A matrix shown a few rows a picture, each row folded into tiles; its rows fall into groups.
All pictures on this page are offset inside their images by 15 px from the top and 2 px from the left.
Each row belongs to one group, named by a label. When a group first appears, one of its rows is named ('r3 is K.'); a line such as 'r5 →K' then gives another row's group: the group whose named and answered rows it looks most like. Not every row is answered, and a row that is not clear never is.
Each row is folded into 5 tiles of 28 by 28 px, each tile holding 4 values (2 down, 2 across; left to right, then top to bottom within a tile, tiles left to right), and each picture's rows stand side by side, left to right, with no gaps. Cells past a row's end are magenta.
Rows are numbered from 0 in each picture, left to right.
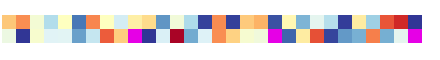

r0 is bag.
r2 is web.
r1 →web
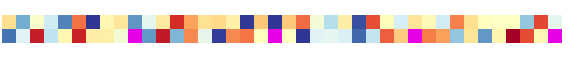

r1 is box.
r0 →web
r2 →bag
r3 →box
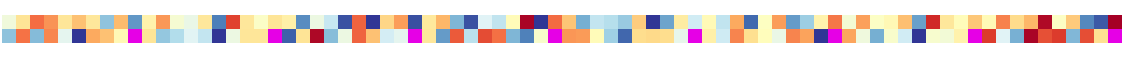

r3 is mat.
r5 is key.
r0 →box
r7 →bag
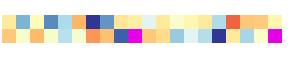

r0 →key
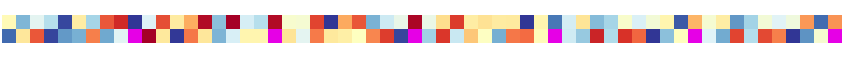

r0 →web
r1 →bag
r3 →box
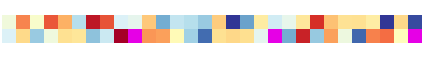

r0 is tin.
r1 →key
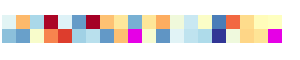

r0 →tin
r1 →bag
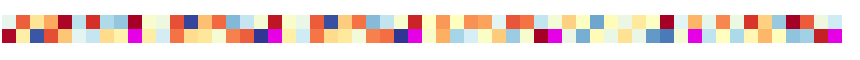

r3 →tin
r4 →mat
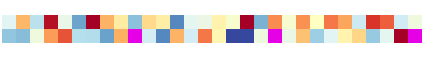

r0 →tin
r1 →mat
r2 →tin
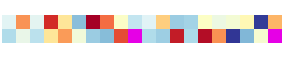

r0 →tin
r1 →mat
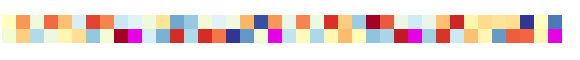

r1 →mat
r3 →box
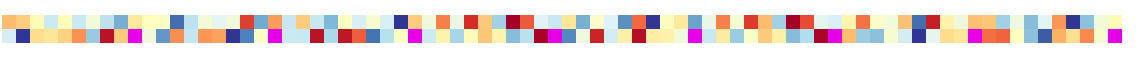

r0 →bag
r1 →mat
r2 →mat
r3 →tin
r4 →web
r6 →bag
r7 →key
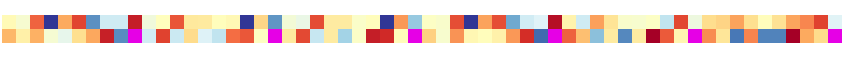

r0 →key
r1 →box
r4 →box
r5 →box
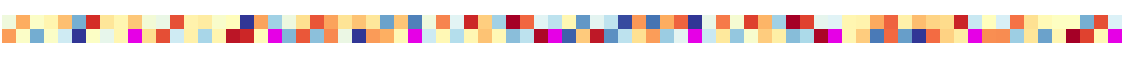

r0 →bag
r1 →box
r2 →box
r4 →web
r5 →tin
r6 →box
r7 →box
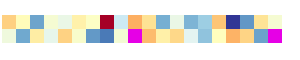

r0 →mat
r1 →key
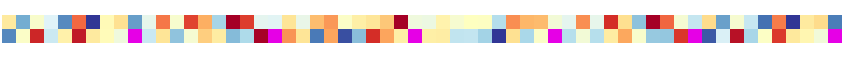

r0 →web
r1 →tin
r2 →box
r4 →tin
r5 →web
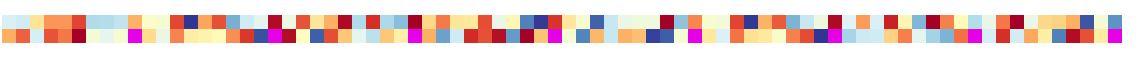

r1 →key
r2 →bag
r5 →key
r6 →tin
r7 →box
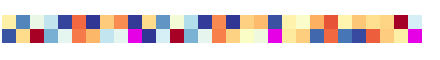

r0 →web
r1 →web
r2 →box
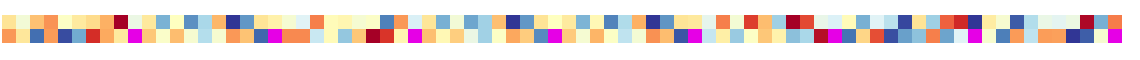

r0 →box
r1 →key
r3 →key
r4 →key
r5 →tin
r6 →web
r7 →mat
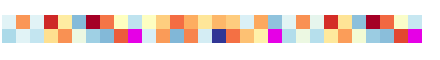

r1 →box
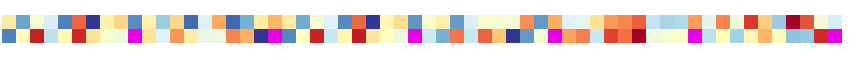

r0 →web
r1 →key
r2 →web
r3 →mat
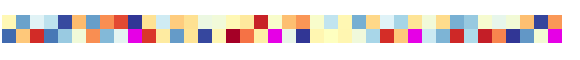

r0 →web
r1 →box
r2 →bag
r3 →mat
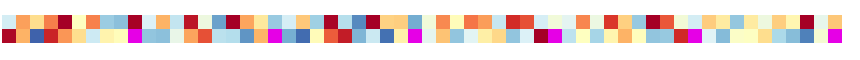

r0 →bag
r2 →tin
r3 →tin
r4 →tin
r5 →mat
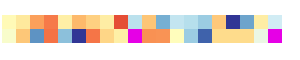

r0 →box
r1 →key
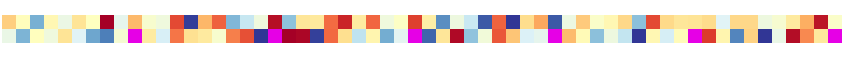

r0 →mat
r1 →key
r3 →web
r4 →bag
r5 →box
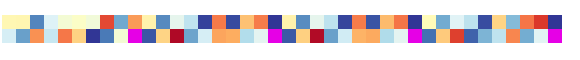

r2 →web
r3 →web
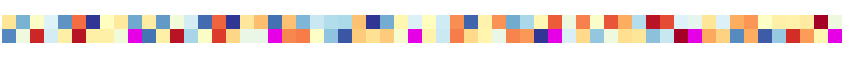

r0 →web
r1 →web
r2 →key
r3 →key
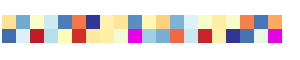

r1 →mat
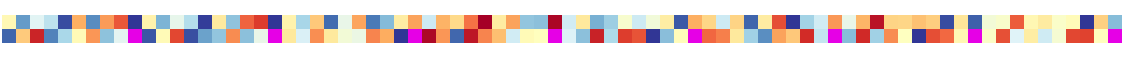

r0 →web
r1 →web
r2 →key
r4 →mat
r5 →key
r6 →box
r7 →box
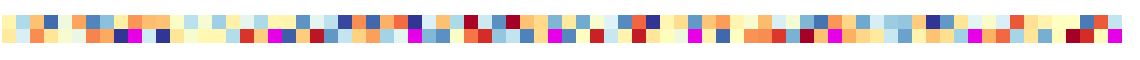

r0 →key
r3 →tin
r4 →web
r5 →bag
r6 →key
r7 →box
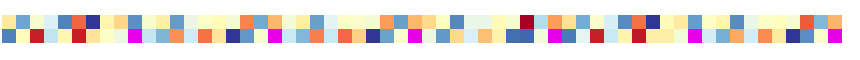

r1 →mat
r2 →mat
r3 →mat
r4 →web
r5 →mat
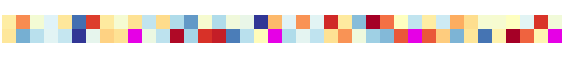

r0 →bag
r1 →mat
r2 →tin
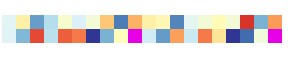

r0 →mat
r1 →mat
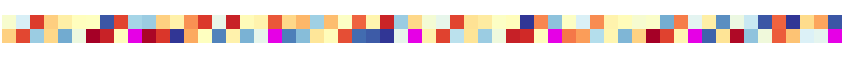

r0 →box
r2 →mat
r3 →box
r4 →box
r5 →web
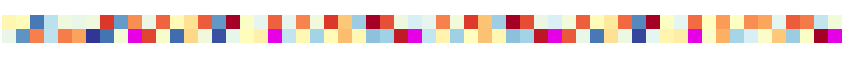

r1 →bag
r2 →tin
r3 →tin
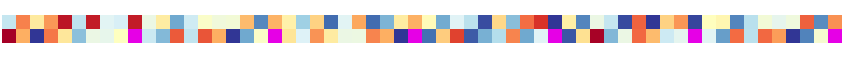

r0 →bag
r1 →mat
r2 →key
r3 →web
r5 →mat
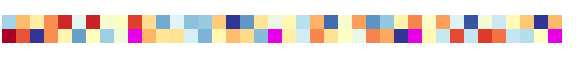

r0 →bag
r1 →key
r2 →key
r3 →mat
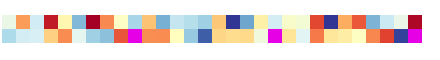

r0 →tin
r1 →key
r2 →key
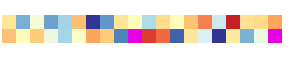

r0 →key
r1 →bag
